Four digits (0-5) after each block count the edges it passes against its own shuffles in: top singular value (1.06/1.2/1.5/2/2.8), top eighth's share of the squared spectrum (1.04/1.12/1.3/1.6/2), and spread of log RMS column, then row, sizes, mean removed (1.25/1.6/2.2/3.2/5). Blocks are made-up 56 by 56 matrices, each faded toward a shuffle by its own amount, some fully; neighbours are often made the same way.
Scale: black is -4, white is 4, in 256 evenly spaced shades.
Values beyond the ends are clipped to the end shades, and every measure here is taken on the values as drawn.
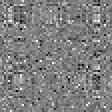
4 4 2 2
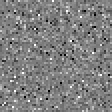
0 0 0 1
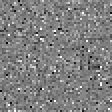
2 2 0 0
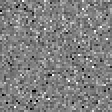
0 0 0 0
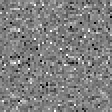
3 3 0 1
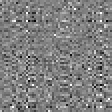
4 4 2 3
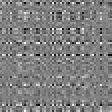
5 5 3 4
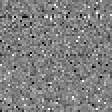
3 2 0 1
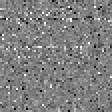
3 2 0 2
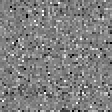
2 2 0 1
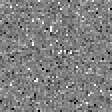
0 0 0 0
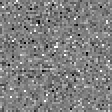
1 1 0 0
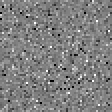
0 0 0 0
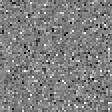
0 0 0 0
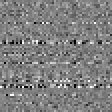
4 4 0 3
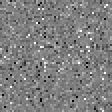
2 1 0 1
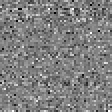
3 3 0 2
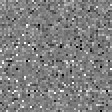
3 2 0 1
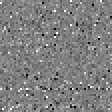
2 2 0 1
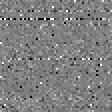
3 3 0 2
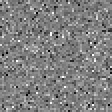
1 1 0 0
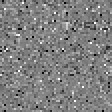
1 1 0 1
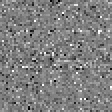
1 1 0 1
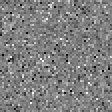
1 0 0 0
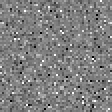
0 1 0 1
